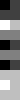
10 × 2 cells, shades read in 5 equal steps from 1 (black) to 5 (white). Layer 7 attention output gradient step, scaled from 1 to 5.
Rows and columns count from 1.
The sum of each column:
29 30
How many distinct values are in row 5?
2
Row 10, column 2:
4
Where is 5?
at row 3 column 1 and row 9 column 1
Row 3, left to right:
5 4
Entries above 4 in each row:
0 0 1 0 0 0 0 0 1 0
